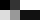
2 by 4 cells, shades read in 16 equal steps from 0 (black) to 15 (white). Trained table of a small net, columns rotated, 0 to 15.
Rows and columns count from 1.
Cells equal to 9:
1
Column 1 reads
0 13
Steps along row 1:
up up same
